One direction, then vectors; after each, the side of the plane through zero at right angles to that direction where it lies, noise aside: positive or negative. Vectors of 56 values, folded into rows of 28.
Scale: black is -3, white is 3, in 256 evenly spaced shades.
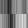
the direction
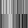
negative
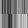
positive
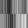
positive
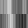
negative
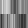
negative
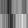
positive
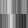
negative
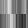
negative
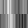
negative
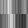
negative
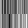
positive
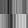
positive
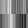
negative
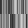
positive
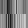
positive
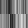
positive
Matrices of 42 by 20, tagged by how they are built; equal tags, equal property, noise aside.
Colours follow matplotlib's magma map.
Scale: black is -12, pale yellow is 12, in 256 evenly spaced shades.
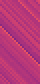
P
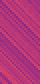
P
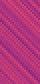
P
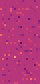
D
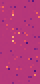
D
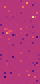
D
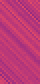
P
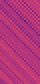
P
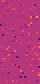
D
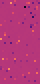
D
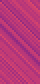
P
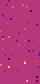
D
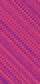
P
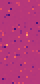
D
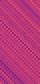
P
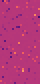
D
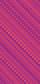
P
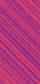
P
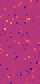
D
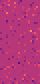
D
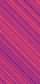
P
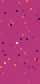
D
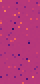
D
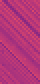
P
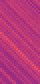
P
